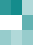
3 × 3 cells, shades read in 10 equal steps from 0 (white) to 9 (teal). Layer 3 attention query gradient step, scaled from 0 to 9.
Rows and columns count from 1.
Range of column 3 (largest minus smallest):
3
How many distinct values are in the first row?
3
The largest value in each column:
8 9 6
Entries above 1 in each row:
3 1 3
